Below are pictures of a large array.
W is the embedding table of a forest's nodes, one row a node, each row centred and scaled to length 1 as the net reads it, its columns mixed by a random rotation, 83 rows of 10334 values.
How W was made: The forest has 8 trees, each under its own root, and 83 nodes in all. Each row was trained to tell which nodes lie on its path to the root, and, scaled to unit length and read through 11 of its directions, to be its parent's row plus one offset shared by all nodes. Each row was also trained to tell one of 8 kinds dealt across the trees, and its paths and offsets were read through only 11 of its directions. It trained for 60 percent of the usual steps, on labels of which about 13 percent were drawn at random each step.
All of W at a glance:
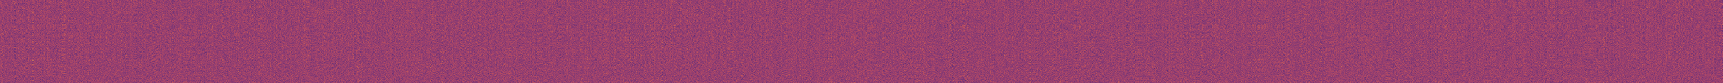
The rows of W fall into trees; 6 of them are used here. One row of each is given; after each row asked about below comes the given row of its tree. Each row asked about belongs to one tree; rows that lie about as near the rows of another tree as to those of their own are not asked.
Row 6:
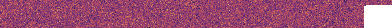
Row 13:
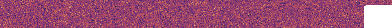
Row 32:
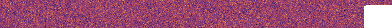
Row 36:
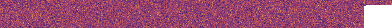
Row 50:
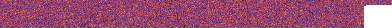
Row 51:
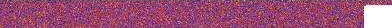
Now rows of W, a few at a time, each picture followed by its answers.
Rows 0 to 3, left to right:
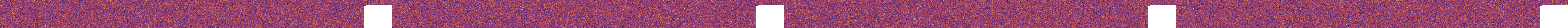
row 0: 36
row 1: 36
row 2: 50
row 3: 36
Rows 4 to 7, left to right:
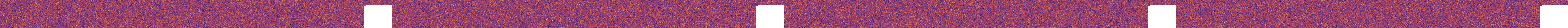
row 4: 32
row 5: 36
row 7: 6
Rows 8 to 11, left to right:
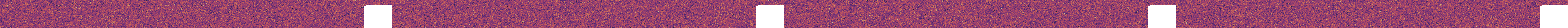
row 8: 51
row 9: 13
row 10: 51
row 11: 13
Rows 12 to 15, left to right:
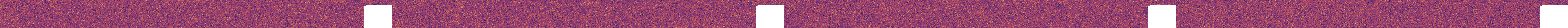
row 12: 36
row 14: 32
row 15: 51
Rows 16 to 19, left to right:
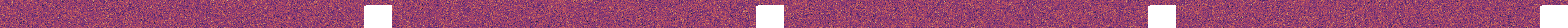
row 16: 6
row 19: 6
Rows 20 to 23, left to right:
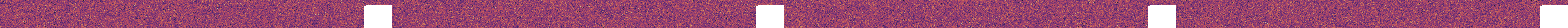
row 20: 51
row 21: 51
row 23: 32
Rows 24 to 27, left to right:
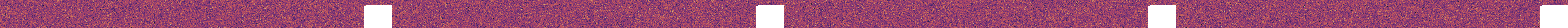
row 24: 6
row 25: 36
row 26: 36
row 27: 36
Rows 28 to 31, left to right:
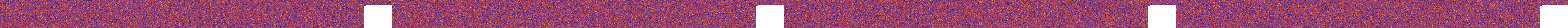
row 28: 6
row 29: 13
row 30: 50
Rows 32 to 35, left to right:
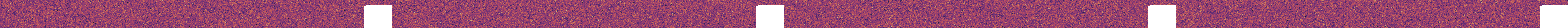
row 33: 51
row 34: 6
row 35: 36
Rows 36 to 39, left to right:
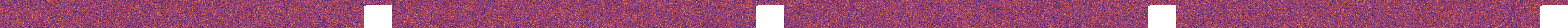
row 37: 51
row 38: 51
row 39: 6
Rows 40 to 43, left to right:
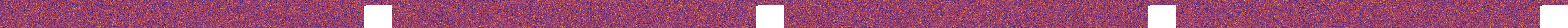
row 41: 6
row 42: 13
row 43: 36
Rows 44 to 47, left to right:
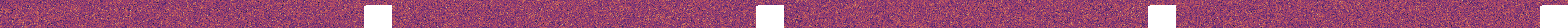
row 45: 36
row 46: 51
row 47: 13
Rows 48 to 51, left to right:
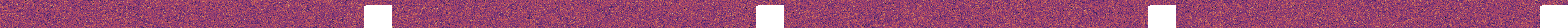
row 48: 6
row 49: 51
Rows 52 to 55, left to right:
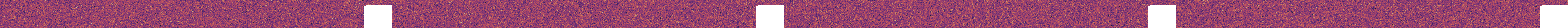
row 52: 51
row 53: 50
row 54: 6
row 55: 6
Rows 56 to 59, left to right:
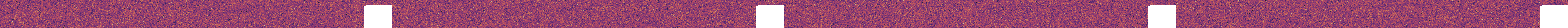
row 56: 51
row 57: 6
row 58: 51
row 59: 36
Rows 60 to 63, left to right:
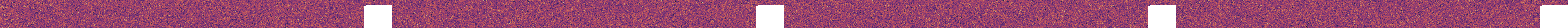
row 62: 36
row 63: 32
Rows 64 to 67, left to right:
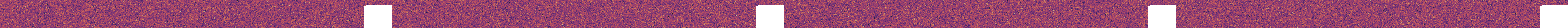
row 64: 13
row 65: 36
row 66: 50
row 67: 32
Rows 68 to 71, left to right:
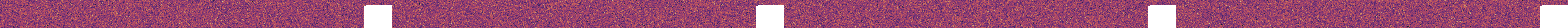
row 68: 51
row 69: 36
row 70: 13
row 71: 6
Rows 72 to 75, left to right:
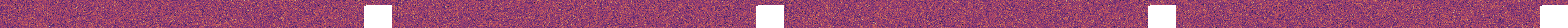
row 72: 32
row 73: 6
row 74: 32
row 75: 36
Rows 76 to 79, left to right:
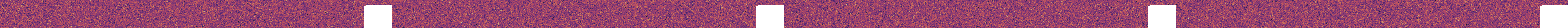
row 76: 13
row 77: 50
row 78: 51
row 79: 32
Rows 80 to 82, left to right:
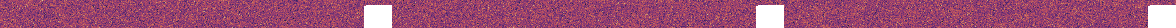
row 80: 13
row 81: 32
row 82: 51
